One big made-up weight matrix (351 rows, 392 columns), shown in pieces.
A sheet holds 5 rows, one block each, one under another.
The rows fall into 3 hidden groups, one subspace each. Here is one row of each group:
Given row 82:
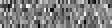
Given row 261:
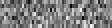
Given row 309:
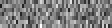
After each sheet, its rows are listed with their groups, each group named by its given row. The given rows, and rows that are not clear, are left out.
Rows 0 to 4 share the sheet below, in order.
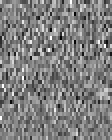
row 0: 309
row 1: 309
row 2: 309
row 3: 261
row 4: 82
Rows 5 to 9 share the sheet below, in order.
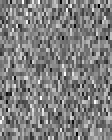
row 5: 309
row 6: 261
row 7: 82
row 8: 261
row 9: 261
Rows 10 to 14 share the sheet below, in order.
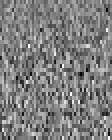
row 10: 261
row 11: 309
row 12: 261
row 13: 82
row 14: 309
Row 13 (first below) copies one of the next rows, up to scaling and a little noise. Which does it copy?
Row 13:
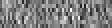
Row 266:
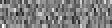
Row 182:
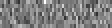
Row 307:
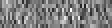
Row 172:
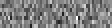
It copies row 307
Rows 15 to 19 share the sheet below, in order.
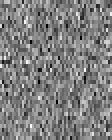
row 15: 82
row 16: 309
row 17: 82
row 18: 82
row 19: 309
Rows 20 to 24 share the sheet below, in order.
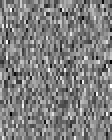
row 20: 261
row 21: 261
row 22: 261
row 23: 82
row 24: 309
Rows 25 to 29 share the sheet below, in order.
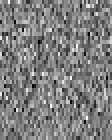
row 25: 82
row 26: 82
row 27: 309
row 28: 261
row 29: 261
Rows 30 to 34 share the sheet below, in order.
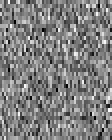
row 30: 82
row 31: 261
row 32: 261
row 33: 309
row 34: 261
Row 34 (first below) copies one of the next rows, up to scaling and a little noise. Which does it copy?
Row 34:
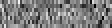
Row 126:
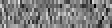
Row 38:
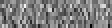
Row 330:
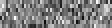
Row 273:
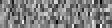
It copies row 126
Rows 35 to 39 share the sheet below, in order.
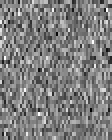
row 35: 261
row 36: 309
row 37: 82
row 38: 261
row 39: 309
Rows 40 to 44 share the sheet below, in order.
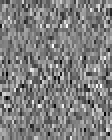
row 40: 82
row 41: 309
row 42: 309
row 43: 309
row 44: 309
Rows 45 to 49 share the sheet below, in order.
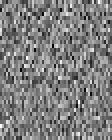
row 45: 309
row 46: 309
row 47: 82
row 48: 82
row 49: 261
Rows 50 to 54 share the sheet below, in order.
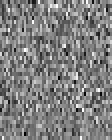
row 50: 261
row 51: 82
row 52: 82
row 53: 261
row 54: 82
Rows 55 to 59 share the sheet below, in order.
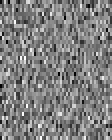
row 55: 82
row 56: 309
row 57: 261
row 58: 309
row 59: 82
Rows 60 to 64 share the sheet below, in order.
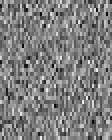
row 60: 82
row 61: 309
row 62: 82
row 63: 261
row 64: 309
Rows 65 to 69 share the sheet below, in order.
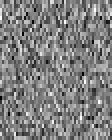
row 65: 309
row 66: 309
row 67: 261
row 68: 309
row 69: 82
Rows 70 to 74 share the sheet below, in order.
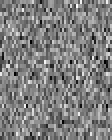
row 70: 309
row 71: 309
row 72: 261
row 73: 309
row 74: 261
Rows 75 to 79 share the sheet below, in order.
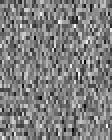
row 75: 82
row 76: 261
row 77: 82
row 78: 82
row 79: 82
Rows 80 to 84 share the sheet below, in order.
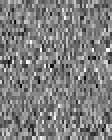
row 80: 82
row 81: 309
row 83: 82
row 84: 309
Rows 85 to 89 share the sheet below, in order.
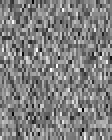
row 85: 261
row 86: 309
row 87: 82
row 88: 261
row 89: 261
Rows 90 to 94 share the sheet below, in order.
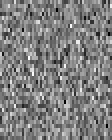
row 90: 309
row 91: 82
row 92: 309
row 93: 82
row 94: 82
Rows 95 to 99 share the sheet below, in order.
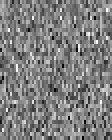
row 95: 261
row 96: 82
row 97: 261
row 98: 261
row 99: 309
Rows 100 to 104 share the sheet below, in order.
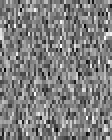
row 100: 261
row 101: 261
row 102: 82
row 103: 309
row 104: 309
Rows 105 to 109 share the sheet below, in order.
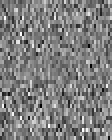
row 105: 261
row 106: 309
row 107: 82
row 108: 309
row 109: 261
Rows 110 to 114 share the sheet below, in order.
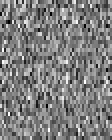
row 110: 82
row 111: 309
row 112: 82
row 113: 309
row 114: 82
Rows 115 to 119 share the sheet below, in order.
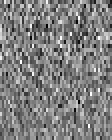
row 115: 82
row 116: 261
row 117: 309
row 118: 82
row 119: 261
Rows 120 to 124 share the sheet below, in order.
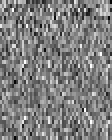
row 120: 261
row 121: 309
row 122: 261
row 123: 261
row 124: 261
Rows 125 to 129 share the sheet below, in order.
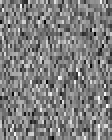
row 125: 309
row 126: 261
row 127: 82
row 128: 309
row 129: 261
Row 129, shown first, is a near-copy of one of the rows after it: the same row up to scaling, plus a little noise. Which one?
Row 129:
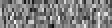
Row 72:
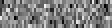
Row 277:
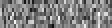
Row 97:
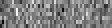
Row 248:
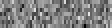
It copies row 277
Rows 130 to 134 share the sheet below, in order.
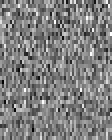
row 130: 309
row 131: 261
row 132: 309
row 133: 261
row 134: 309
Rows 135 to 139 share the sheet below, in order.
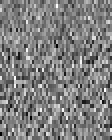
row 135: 309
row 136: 309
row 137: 82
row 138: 309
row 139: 309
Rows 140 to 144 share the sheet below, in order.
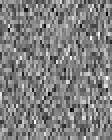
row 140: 82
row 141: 82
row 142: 309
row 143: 309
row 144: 309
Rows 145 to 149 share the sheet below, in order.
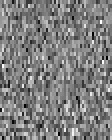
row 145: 261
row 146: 309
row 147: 309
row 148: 82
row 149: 82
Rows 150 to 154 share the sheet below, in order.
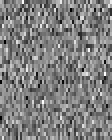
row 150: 82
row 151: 309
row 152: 309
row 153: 309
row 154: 261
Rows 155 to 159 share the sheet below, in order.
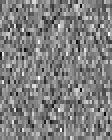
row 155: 261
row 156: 82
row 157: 309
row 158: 261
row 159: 309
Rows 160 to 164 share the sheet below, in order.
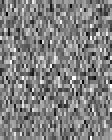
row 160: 261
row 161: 82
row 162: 309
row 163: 82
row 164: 261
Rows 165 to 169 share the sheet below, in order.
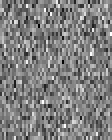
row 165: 82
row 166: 261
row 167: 261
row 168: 309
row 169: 261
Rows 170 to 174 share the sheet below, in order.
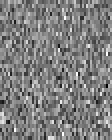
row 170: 82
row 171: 309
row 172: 82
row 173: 309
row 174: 261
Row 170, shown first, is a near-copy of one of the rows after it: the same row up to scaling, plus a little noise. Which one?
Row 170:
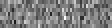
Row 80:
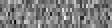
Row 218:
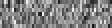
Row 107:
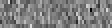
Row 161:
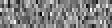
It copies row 80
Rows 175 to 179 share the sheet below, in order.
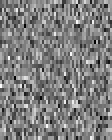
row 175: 261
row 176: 309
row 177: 82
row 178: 82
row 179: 261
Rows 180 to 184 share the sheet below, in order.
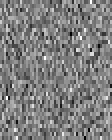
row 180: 261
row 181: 261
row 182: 82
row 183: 261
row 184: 261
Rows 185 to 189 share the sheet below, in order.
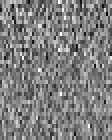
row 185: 82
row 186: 82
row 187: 82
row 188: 309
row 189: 261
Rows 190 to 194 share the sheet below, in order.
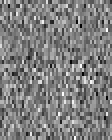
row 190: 82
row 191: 309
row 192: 261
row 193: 82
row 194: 261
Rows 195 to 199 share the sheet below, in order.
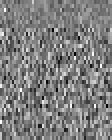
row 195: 261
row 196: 261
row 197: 82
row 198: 309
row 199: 82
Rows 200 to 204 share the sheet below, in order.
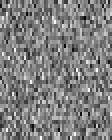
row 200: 309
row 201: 82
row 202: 82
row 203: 261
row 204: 309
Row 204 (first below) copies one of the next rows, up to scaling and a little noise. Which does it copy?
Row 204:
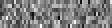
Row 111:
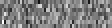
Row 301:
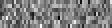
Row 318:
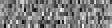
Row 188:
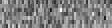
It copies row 301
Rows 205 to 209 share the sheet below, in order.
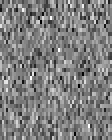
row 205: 309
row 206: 82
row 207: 261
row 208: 261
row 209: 261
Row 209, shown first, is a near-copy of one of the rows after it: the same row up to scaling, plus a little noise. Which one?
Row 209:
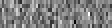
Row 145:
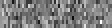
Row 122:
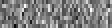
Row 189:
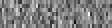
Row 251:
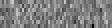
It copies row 189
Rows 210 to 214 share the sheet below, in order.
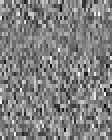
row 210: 309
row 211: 82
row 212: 261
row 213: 309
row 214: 82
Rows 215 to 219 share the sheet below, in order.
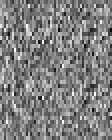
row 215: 261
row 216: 82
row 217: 261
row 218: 82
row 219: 261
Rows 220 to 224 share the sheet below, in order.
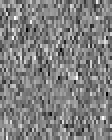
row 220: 261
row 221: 261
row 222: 82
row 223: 82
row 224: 261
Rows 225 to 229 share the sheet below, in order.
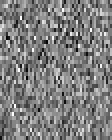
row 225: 261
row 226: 261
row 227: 309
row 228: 82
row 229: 261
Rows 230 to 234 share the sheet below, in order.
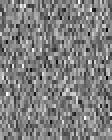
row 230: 261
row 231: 309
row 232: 309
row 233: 261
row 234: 261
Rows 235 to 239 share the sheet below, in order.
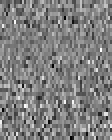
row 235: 82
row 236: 309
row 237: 82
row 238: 82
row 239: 309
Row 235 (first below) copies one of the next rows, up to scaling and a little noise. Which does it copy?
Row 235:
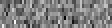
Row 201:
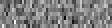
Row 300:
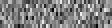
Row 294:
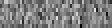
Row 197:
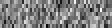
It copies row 201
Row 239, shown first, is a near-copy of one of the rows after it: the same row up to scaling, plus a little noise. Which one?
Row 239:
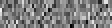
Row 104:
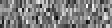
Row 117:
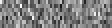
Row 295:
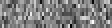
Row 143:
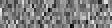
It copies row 143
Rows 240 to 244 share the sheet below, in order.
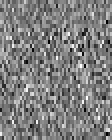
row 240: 309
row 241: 261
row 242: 261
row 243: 261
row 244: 309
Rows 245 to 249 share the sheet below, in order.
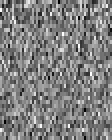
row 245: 82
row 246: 82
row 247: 261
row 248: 261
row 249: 261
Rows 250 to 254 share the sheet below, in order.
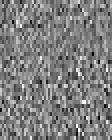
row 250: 261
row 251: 261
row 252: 82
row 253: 309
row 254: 82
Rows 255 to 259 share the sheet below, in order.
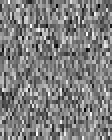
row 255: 82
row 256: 309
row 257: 261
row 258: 261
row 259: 309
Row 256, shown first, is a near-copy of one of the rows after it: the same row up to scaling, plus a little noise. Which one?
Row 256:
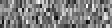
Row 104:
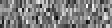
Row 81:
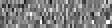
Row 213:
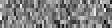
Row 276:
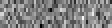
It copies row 104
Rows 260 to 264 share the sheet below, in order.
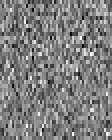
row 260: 261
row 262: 261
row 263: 261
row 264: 309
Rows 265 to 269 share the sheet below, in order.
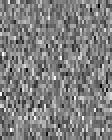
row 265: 82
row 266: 82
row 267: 309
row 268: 309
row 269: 261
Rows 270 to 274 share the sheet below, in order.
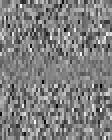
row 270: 309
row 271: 261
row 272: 309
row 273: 261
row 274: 309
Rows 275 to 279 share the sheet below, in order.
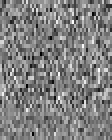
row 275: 261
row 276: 309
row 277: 261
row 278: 261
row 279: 261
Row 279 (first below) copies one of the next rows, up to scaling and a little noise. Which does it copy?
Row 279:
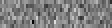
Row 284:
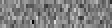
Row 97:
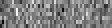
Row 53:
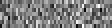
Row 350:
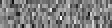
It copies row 284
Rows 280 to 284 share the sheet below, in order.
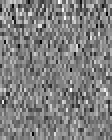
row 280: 82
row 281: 82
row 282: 309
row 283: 261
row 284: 261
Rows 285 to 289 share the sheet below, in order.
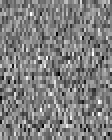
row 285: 309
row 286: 261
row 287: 309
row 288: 309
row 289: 309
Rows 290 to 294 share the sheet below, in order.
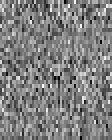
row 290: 261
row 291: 309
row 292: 309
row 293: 261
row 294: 82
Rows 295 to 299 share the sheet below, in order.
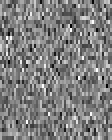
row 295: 309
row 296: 261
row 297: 82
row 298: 309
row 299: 261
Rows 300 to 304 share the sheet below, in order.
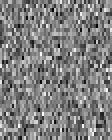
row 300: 82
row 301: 309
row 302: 82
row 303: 82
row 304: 261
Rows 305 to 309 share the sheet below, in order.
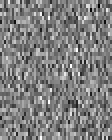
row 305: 82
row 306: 82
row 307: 82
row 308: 82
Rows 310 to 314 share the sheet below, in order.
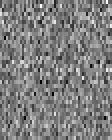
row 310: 309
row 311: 82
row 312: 82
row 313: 261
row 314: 261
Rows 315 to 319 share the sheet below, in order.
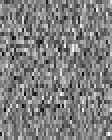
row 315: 82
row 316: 82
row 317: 261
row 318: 309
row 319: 309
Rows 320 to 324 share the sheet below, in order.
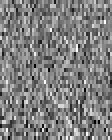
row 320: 261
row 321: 82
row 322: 261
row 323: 82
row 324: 309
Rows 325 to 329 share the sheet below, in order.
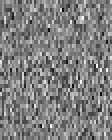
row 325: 261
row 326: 82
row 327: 82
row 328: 309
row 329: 82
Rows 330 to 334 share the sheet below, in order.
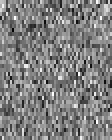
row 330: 261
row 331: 261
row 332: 82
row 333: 82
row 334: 82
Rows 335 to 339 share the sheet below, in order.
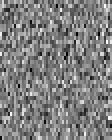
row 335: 261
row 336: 82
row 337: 309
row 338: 261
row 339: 82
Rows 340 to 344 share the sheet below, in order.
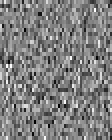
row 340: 82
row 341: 309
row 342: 261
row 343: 82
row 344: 261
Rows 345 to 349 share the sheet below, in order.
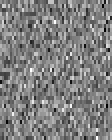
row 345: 309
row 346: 309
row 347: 309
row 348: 309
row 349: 261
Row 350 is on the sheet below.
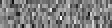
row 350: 261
